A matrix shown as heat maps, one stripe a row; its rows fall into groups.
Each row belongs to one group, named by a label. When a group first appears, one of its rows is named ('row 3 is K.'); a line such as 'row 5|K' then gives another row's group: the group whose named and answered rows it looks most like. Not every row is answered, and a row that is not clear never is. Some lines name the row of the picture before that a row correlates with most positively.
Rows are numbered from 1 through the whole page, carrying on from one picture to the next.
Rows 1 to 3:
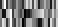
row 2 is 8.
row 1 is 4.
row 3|4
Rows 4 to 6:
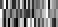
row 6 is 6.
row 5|8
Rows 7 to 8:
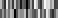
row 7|8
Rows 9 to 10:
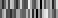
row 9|6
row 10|4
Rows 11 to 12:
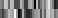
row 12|8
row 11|6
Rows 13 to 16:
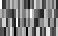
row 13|8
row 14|4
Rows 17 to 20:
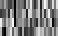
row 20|8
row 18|6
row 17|4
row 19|6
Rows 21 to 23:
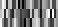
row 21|4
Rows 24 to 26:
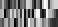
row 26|6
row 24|4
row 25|8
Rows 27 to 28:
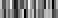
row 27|6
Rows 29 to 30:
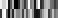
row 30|4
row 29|6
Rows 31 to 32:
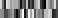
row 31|8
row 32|6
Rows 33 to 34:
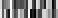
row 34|6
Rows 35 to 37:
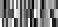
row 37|6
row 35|8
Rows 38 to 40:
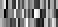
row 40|4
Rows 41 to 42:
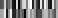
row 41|4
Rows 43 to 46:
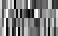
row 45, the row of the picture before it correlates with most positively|42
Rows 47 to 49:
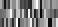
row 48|6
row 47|8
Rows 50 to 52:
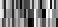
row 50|8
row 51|8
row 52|8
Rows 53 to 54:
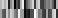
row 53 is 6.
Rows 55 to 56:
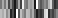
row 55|6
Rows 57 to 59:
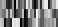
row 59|8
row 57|4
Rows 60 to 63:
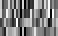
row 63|8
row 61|8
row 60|8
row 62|4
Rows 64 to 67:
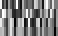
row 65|4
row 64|8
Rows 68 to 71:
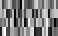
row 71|4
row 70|6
